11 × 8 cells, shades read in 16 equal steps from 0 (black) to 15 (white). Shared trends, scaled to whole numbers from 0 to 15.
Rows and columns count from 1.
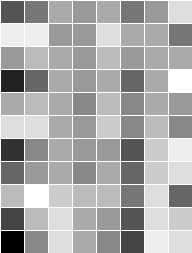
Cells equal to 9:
14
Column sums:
77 113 117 101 114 75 124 120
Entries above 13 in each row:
0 2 0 1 0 0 1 0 1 0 1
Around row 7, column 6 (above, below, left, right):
8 6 9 12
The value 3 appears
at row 7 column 1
